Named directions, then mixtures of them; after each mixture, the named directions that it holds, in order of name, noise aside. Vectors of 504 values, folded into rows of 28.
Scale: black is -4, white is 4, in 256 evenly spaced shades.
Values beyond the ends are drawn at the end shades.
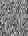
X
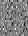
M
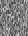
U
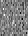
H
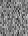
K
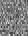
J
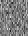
K, M, U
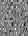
M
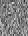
U, X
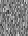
U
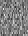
H, K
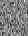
J, U, X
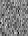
K, X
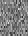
J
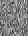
U, X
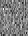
H, K, U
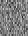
K, M, U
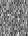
K, U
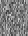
U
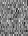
J, M, X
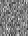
U
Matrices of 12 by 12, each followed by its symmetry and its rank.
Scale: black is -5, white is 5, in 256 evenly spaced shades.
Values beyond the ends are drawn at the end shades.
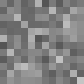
symmetric, full rank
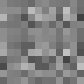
neither, rank two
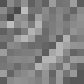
symmetric, full rank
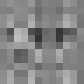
neither, rank two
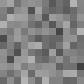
neither, full rank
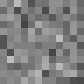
neither, full rank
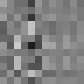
neither, rank two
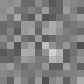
symmetric, rank two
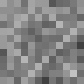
symmetric, full rank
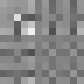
symmetric, rank two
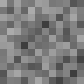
symmetric, full rank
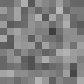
neither, full rank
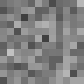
neither, full rank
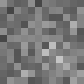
symmetric, full rank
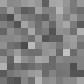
neither, full rank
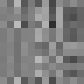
neither, rank two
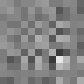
symmetric, rank two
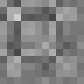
symmetric, rank two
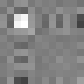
symmetric, rank two
